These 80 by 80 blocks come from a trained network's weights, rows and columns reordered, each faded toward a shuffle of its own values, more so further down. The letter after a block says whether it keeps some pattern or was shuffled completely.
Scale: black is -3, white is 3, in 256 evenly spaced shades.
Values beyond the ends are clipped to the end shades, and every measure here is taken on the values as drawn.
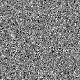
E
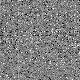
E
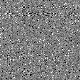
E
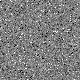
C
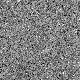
C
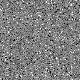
E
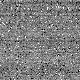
E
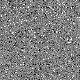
E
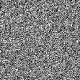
E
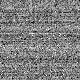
E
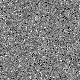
C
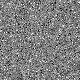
C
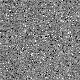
E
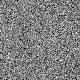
C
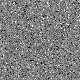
C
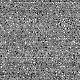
E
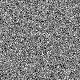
C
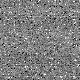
E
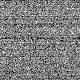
E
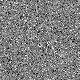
C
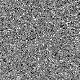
E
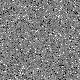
C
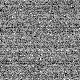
E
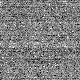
E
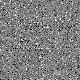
E
